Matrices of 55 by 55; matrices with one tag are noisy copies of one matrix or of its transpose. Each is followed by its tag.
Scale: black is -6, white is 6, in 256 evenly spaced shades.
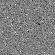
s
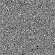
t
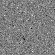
s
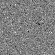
s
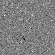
s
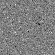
s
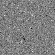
s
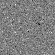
s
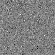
t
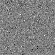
t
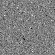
s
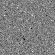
s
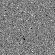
s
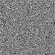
t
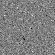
s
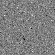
s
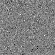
t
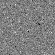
s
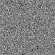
t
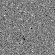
s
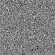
t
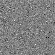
t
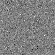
t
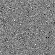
t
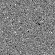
s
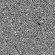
s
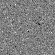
s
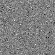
t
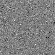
t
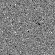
s
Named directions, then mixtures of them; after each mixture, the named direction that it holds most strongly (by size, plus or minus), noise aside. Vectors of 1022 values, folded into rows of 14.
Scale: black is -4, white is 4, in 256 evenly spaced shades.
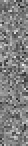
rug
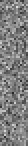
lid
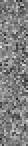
rug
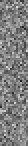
lid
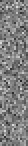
lid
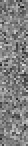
rug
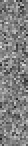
rug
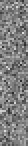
lid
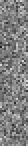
lid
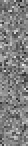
rug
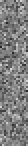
lid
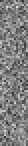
lid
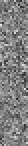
rug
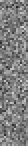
lid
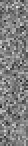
lid
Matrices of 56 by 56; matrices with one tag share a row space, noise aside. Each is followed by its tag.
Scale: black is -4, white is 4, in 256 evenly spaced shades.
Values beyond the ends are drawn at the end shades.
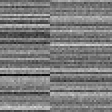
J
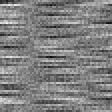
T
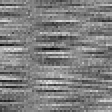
T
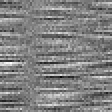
T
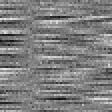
T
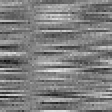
T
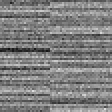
J
